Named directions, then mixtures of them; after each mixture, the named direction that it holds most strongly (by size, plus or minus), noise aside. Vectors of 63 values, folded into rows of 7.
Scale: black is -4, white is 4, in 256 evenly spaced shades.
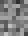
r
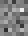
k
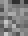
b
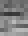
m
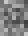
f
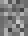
k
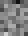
r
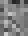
b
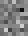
k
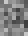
f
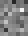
k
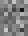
k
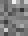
b
